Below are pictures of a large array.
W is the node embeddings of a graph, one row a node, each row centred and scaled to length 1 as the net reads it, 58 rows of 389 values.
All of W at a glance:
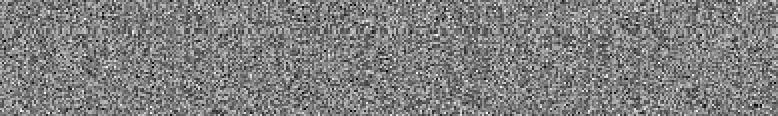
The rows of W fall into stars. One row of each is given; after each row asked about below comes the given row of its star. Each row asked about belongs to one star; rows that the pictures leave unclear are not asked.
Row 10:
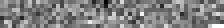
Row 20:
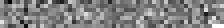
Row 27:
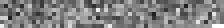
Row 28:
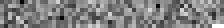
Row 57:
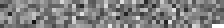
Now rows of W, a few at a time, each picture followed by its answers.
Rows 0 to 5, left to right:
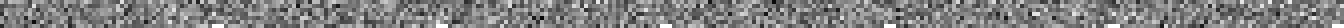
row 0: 57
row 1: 28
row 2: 28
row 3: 10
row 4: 10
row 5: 28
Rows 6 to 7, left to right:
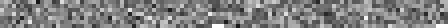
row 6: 10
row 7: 27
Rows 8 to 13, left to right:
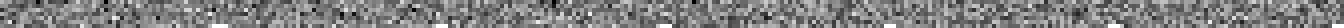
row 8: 10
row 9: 27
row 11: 28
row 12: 20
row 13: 57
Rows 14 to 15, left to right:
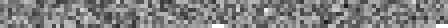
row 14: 27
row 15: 27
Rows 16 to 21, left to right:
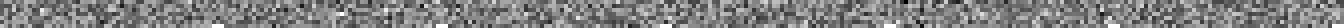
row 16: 27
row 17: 57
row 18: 57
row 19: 28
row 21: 57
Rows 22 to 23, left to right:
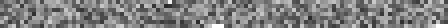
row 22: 28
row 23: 28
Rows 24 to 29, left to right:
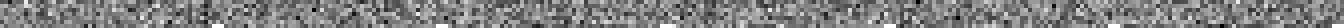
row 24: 20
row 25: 27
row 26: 20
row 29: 20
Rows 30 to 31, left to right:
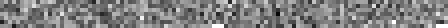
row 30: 27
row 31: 57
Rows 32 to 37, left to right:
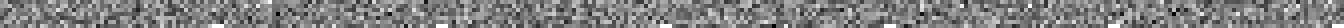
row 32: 20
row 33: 57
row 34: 57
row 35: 10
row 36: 20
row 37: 57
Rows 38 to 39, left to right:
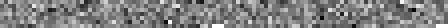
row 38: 57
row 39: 27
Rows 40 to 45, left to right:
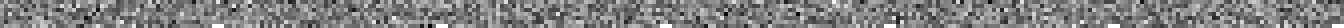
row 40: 28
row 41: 20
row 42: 28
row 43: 57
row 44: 10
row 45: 10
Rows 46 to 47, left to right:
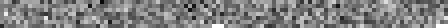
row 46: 27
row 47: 57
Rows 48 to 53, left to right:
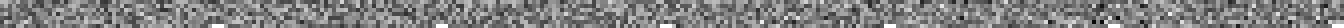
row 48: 10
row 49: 20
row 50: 57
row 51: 57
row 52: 20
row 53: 20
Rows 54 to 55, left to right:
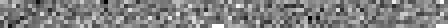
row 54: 10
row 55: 28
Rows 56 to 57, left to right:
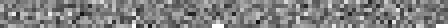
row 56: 28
